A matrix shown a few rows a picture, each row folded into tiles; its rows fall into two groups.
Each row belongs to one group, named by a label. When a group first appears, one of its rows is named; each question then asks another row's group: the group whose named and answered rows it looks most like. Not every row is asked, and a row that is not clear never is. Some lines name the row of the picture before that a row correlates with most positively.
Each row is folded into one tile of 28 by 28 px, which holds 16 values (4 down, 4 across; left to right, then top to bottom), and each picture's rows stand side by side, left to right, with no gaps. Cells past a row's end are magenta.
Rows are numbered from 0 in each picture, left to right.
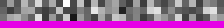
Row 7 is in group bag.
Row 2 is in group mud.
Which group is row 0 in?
mud
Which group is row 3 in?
bag
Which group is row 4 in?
mud
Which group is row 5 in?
bag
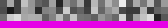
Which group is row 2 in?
bag
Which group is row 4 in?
mud
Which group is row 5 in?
mud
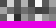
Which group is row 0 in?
mud
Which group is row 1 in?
mud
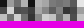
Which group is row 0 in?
bag
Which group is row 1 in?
bag
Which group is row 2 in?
mud
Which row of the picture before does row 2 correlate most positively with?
0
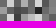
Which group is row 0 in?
mud
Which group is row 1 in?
mud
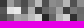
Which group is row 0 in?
bag
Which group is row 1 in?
mud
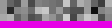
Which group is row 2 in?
mud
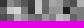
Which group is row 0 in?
bag
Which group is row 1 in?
bag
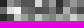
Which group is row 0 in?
bag
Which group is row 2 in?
bag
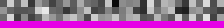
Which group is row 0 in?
mud
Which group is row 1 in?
bag
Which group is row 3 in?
mud
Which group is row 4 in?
bag
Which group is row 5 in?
bag
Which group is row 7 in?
mud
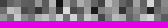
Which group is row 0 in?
bag
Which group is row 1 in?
mud
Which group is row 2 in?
bag
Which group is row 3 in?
mud
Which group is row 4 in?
mud
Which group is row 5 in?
mud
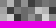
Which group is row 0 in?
mud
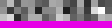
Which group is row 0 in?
mud
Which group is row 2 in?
mud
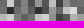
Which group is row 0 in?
mud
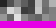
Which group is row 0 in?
bag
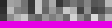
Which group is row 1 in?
bag
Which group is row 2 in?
bag
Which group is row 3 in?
mud
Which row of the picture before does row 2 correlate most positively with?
0
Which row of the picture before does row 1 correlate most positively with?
1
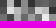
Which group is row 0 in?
bag
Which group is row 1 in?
bag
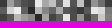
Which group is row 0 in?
bag
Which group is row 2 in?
mud
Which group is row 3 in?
bag
